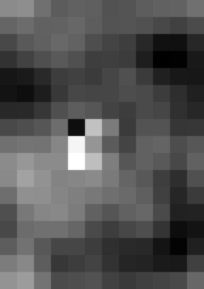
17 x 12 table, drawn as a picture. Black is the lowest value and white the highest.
No single row or column stands out from its neighbours. The centre is the roughest part. On average the colour sits 30% of the way up the scale. An odd patch, rougher than its surroundings, sits in the centre. The ninth with the highest average is the centre. The top middle is the calmest part.
